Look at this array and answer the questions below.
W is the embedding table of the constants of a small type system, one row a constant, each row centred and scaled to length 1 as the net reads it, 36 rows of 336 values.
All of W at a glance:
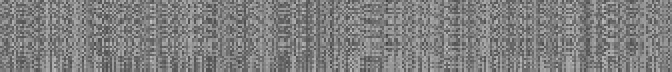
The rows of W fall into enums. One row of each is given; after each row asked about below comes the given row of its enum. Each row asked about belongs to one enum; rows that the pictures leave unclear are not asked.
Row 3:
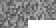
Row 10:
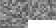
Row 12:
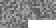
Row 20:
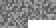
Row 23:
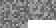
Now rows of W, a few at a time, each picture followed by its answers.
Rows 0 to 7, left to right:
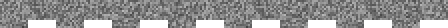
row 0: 12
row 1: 20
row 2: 10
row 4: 12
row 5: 10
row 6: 12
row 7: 23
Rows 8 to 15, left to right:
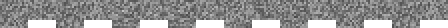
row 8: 20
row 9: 3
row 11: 10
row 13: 23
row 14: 20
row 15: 3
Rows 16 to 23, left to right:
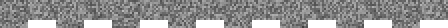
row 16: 23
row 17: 12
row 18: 10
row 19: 20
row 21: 12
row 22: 12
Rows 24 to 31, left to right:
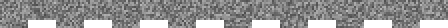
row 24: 12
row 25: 20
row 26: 23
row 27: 20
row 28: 10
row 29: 3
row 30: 10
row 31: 23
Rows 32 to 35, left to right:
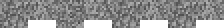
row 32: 3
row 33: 23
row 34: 3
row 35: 3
